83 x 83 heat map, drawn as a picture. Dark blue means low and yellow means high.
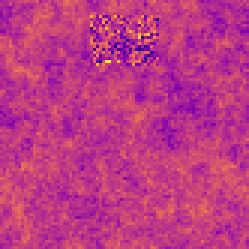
The distribution is heavy-tailed on both sides. Values change most from cell to cell in the top middle. The halves do not mirror each other. An odd patch, rougher than its surroundings, sits in the top middle. There are no regular stripes.
